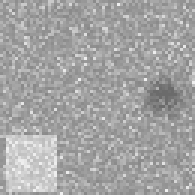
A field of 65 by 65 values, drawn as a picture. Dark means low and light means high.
Ninth with the lowest average: middle right. Ninth with the highest average: bottom left. Mirror symmetry: none. Odd patch: higher, in the bottom left. Dips: one, in the middle right. Stripes: none.
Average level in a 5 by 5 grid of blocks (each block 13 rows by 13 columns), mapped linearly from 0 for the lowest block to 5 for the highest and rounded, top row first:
2 2 2 2 2 / 2 2 2 2 2 / 2 2 2 1 0 / 4 3 2 2 2 / 5 4 2 2 2
